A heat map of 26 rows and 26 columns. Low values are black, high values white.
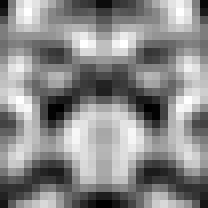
The texture is blotchy. No row or column stands out. No overall slope runs across the table. The left and right halves mirror each other.
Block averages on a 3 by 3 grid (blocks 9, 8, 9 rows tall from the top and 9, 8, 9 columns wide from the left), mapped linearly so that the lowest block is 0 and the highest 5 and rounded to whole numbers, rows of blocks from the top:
4 3 4 | 2 1 2 | 0 5 0
